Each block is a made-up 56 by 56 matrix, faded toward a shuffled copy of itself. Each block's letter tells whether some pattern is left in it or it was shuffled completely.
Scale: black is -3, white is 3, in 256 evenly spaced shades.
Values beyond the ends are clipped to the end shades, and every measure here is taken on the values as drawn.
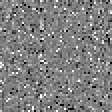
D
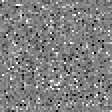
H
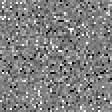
D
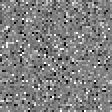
D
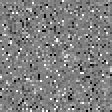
D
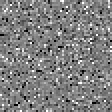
D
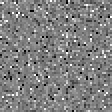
D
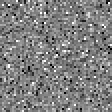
H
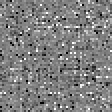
D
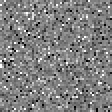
H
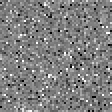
H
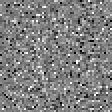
D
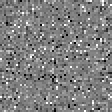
D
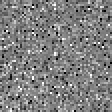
H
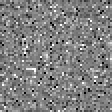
D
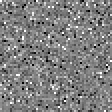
H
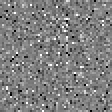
D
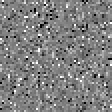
D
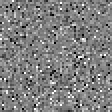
D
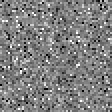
H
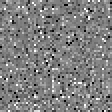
D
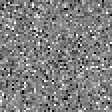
D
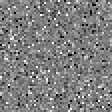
H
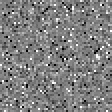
H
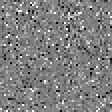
D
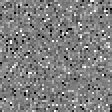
H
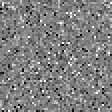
H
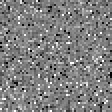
H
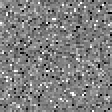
H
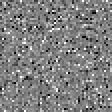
D
